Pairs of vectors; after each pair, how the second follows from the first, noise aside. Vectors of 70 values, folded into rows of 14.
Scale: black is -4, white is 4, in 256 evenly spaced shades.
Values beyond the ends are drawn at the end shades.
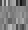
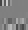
partly zeroed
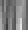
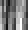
scaled up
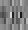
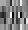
scaled up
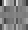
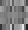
reversed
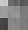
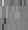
partly zeroed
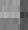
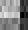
scaled up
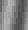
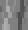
partly zeroed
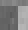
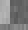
reversed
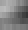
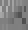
partly zeroed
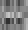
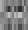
reversed
